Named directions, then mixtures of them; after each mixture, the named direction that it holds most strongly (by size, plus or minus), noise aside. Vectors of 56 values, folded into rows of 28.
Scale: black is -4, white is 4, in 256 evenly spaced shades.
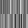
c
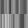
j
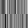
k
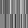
c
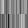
j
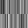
k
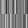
k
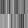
j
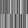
c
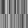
k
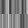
j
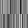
c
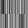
k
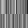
k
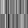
k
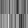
j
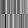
k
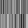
c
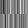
c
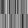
k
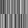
c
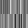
c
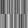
c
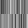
c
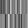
c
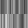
j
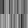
j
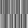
c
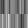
j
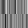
k
